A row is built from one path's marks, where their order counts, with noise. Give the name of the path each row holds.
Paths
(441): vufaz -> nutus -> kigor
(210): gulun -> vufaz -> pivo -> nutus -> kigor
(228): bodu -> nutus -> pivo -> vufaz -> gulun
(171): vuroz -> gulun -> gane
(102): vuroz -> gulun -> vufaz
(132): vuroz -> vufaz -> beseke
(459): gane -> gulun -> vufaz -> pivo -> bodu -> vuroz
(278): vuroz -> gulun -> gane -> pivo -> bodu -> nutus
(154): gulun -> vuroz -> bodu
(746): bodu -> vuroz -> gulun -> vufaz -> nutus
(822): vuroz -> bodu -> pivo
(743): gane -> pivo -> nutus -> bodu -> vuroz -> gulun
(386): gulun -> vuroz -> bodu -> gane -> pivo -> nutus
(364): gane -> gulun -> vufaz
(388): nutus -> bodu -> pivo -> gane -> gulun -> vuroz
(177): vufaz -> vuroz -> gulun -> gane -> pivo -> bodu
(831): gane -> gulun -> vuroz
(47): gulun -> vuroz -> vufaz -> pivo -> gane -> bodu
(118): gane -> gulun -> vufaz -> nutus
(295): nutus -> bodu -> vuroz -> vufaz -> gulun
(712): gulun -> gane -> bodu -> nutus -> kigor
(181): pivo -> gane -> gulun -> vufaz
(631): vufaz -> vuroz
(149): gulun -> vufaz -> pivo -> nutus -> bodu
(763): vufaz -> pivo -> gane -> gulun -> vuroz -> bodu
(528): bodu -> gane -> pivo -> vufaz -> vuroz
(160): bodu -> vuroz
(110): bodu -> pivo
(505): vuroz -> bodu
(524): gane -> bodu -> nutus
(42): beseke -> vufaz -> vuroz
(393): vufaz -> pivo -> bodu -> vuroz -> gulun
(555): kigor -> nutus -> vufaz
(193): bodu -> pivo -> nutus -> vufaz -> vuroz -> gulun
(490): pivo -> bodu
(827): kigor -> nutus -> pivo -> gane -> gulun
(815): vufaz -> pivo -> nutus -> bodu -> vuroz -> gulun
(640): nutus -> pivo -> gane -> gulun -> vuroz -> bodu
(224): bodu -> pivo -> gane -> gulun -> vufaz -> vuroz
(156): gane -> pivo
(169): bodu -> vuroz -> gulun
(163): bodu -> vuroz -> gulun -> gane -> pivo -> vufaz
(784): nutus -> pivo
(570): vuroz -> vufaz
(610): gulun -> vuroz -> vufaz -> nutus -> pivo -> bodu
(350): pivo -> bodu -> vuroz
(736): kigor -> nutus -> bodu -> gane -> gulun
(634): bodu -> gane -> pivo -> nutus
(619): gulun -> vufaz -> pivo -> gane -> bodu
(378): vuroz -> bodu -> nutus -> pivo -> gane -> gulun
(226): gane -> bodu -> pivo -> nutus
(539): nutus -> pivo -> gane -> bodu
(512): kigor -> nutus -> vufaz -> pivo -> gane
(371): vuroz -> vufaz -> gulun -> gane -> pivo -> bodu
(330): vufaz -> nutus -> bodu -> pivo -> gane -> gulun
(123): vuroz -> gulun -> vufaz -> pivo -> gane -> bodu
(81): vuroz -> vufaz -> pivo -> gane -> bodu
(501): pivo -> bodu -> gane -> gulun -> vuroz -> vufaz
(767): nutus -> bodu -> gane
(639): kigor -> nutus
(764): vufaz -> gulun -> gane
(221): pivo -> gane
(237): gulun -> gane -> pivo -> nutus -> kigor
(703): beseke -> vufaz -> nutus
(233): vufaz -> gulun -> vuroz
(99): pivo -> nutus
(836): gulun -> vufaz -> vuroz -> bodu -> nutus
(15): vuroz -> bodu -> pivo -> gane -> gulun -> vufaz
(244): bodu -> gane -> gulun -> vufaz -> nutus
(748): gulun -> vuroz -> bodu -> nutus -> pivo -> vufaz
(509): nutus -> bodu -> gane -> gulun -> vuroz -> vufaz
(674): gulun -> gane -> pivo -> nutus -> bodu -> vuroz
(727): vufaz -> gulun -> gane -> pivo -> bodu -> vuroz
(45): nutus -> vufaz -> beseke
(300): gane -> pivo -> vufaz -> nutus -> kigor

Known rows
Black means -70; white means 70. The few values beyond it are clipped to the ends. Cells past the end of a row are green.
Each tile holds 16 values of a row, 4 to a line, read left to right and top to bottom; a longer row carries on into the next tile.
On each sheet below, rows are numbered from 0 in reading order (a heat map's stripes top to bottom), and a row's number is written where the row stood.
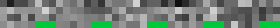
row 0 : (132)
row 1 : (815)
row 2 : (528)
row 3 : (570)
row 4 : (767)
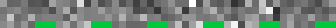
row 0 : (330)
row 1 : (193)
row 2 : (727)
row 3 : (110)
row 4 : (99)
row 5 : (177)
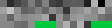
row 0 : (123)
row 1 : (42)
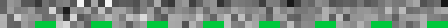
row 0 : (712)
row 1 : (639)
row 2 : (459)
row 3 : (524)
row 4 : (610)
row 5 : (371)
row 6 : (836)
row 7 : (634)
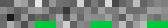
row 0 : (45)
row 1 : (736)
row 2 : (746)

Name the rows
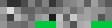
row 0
(102)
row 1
(300)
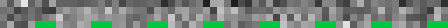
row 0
(539)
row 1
(149)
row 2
(378)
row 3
(154)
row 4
(278)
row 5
(47)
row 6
(501)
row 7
(505)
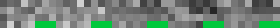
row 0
(160)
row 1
(228)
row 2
(763)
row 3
(233)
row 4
(393)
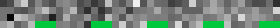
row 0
(181)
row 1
(631)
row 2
(224)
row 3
(169)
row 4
(237)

